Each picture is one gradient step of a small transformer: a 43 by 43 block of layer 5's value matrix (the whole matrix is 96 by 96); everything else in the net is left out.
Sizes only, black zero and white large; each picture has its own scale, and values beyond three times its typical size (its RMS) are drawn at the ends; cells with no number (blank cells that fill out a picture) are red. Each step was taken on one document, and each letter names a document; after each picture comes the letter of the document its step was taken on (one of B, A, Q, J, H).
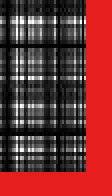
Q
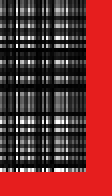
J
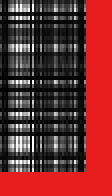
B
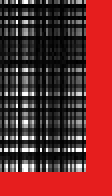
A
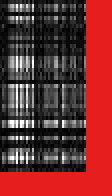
B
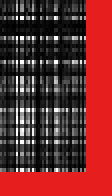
J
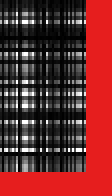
A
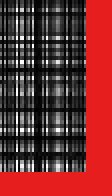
J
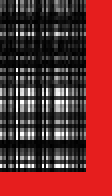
J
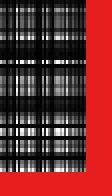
J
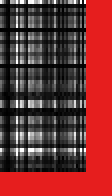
Q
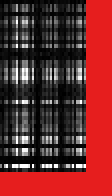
A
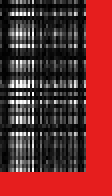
B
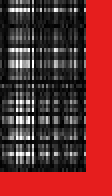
B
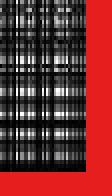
J
